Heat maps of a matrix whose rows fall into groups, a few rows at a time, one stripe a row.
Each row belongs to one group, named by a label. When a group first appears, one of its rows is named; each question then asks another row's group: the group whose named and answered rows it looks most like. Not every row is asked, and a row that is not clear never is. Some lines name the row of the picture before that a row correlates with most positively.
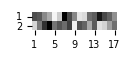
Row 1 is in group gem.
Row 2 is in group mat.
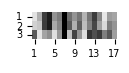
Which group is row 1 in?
mat
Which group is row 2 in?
mat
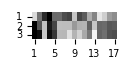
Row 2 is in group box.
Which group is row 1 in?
mat
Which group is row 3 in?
box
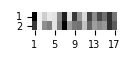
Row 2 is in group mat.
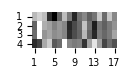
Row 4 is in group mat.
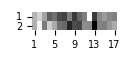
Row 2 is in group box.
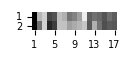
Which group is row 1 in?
box
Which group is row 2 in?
box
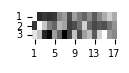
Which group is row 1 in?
mat
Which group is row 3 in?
mat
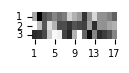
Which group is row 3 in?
gem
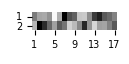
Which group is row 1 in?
gem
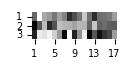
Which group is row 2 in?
box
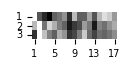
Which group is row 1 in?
mat
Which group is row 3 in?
box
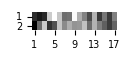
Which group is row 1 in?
gem
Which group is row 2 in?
box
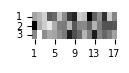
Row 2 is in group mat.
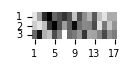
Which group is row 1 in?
mat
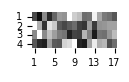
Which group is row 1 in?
box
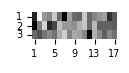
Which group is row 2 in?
box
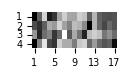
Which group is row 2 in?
gem
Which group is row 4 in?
box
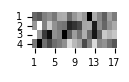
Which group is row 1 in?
gem
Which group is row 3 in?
mat
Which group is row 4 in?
box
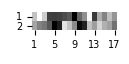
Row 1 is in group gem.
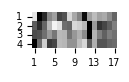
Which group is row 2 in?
gem
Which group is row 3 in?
gem
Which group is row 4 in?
box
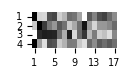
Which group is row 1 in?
box
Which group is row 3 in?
mat
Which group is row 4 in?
box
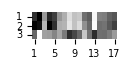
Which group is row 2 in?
box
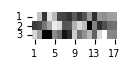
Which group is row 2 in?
gem
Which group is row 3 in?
mat
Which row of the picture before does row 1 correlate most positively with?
3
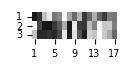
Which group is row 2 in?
mat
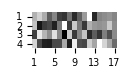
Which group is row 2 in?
mat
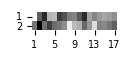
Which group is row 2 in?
box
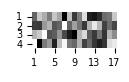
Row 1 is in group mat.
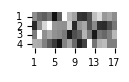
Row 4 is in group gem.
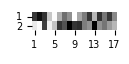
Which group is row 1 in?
gem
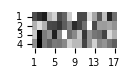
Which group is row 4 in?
box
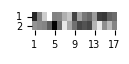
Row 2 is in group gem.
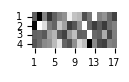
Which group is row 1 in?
box
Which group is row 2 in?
box
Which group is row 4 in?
gem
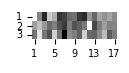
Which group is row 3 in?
mat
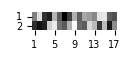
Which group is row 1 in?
mat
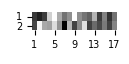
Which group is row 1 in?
gem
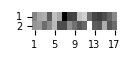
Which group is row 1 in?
gem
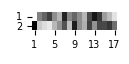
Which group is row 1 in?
mat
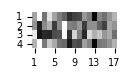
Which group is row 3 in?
mat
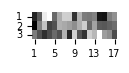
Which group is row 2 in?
box
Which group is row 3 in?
mat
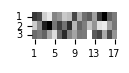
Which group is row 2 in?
mat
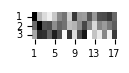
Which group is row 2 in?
box
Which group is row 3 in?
mat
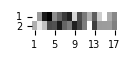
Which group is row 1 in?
mat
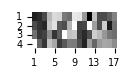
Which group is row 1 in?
gem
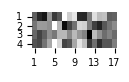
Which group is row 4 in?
gem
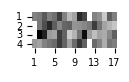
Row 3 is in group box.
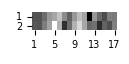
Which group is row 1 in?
gem
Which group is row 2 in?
gem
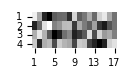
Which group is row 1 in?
mat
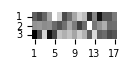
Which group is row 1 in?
gem
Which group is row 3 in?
box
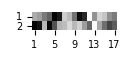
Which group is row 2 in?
box
